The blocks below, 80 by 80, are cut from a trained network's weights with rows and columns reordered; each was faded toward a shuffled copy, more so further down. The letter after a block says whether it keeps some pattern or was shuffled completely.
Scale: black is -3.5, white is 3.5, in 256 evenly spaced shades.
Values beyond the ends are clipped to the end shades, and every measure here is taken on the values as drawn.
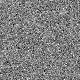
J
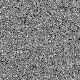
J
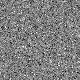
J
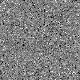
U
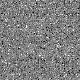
U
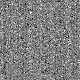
U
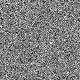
J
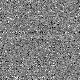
U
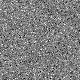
J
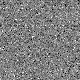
U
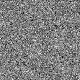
U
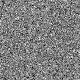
U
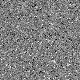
J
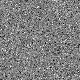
J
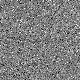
J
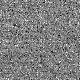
U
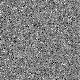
J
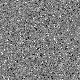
J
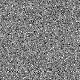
U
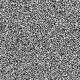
U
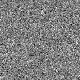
U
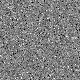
J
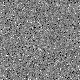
J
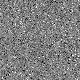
J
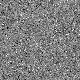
J
